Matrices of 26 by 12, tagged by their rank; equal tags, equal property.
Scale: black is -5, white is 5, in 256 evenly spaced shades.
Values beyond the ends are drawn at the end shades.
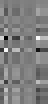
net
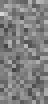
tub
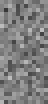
tub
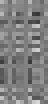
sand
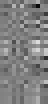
sand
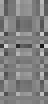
net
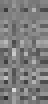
sand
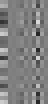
net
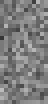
tub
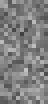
tub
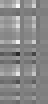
net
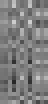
sand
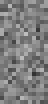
tub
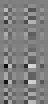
net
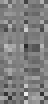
sand
